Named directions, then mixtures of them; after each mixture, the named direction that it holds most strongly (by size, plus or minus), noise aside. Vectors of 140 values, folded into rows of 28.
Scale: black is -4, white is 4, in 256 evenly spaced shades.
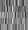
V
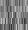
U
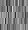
V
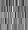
V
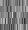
U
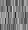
U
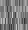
U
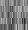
U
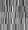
V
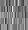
V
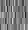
V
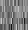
U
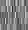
V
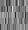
V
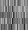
V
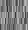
U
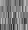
U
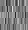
V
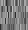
U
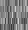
U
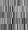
V
